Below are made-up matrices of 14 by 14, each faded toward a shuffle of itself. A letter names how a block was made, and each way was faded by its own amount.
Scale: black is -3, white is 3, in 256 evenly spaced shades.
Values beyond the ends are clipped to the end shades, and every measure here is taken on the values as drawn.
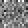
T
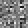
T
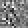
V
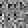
T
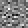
T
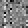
V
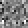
T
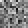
T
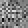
T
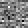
T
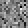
V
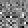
T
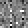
V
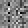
T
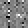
V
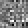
T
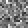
V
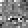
T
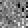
V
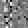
V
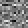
T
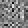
T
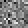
T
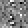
V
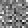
T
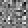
T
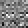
T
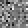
V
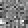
T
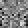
T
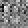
T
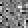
V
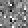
V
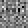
T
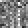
T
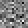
T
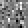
V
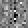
V
